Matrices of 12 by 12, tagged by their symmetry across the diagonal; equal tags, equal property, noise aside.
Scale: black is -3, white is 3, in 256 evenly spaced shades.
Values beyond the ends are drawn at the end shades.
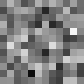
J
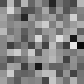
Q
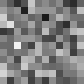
J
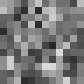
Q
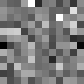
Q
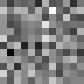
J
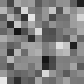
J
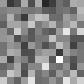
Q
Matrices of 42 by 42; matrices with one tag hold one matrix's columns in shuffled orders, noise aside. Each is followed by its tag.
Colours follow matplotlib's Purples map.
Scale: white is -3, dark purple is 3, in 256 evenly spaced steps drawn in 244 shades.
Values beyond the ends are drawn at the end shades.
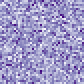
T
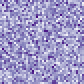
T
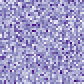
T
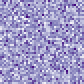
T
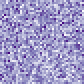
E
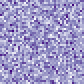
T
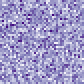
E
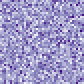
T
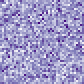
E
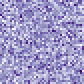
T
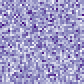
E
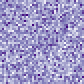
E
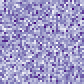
E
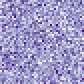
T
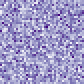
E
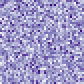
T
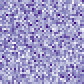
E
